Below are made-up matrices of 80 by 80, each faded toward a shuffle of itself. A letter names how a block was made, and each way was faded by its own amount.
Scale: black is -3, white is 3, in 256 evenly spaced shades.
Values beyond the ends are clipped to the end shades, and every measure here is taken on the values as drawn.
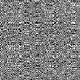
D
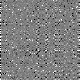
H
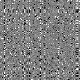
H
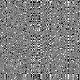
H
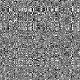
D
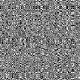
D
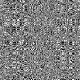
D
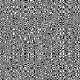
H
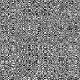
D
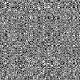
D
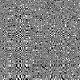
H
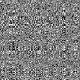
D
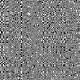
H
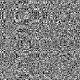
D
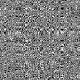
D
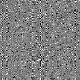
H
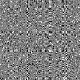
H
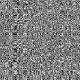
D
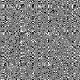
H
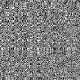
D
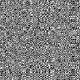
D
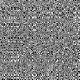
D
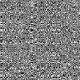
D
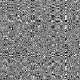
H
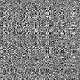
D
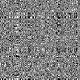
D
